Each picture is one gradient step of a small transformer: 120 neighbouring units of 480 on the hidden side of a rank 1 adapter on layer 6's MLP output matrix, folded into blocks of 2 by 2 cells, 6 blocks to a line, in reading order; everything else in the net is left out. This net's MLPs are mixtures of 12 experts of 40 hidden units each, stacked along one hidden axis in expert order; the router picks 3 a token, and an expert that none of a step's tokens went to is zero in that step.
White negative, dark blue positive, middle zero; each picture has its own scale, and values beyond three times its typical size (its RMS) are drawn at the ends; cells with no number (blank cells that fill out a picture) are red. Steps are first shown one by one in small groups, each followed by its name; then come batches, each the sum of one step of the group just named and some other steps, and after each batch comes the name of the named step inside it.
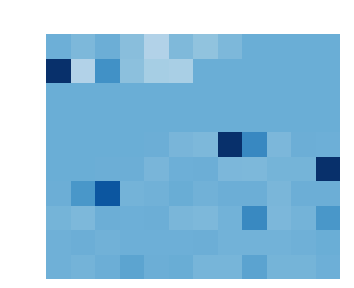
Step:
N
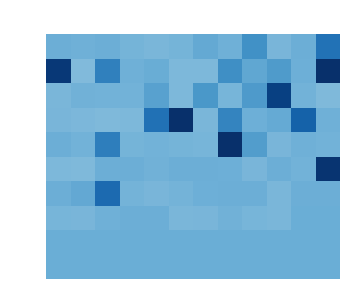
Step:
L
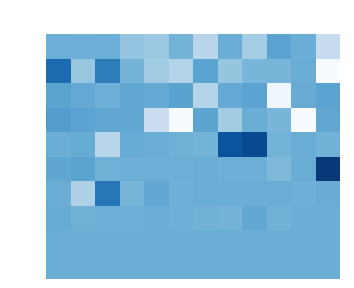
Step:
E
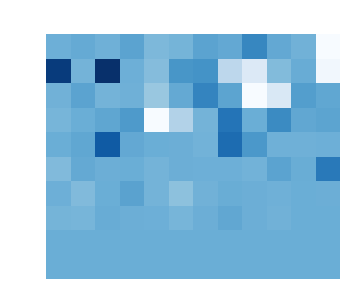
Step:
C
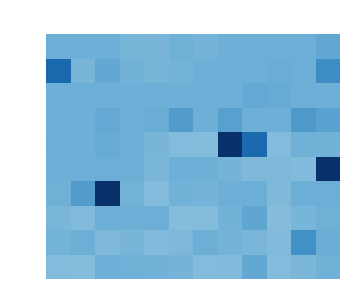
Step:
N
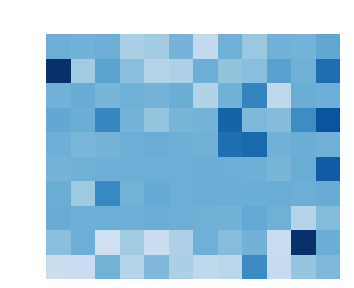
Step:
E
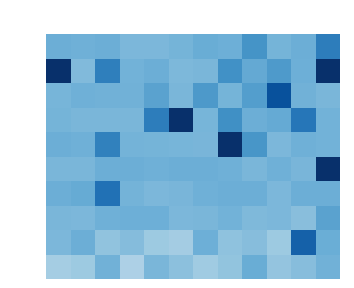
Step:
L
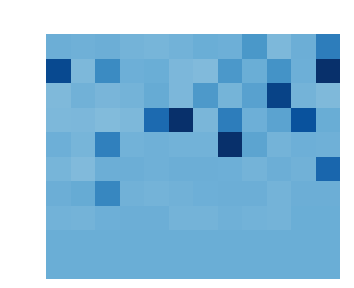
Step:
L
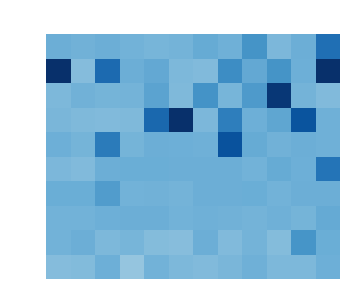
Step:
L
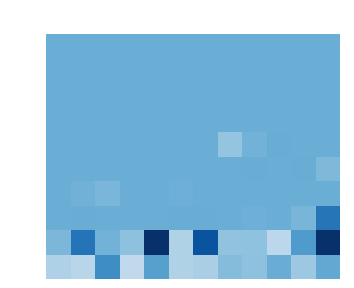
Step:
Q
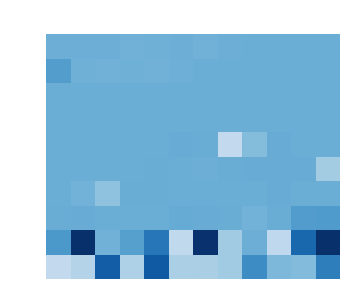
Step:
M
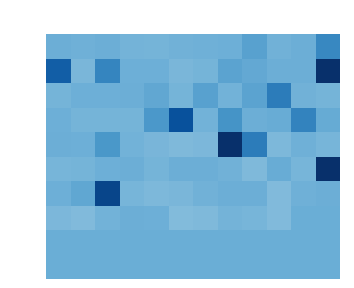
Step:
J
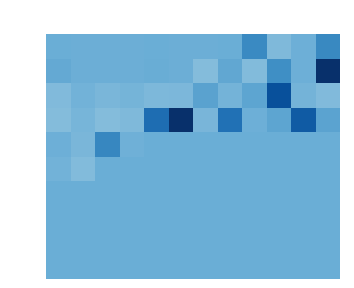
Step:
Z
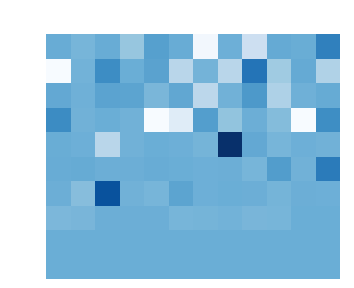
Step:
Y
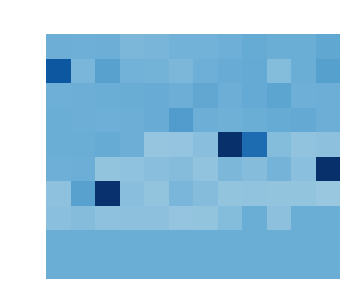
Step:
J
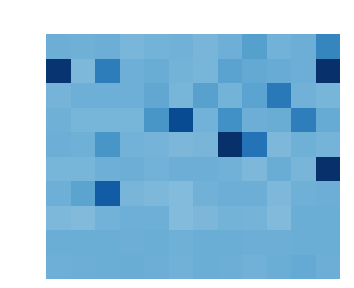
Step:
J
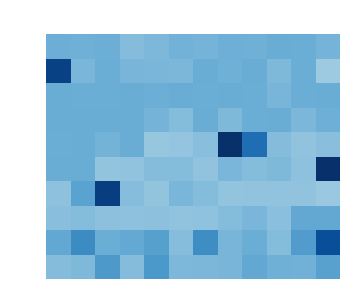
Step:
M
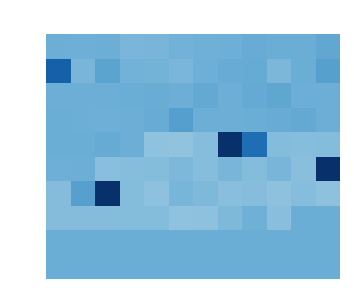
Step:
J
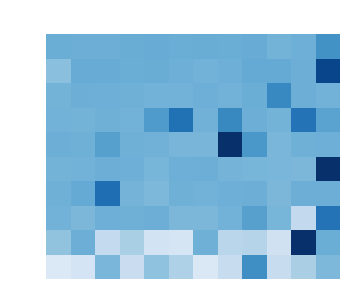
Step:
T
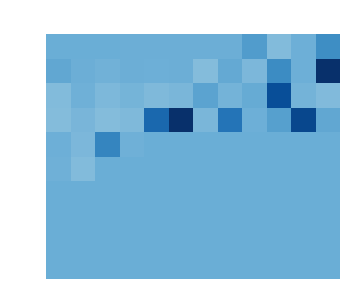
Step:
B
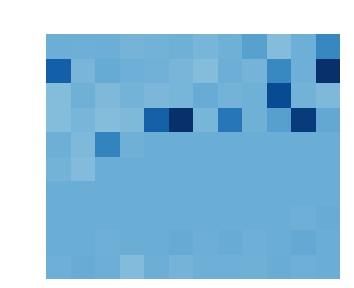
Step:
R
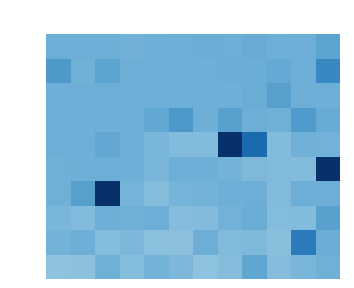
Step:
T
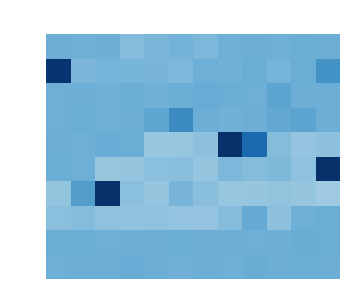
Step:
R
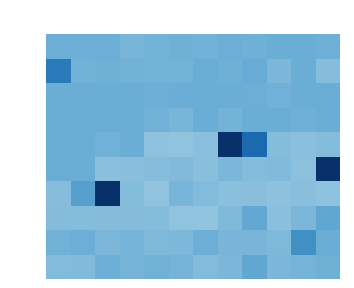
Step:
T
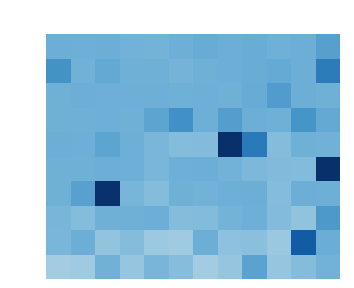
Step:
T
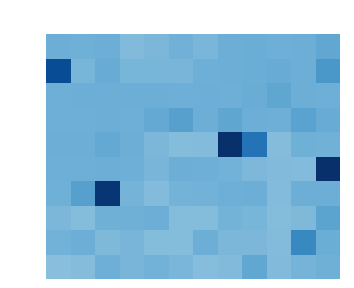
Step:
T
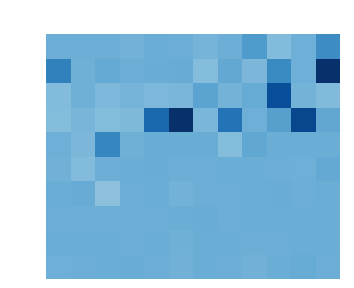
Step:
B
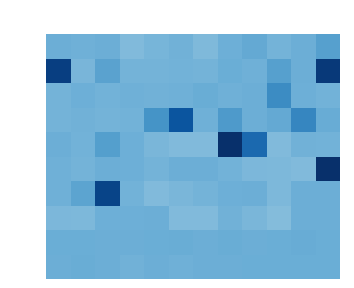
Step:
R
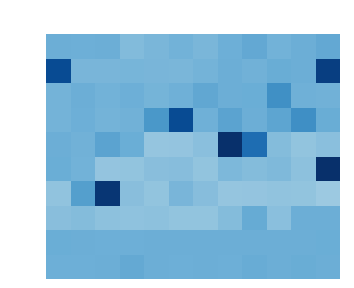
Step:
B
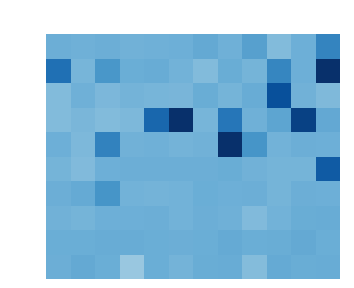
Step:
R
